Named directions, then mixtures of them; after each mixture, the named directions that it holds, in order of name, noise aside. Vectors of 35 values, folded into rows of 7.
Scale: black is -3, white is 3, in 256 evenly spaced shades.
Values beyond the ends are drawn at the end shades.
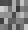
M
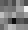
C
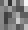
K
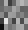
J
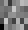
J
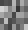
M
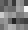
C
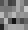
C, J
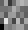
J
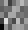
J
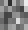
K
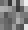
K, M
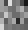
J, K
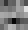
C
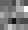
C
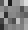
J, K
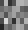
J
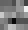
C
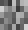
K, M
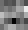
C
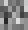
K, M
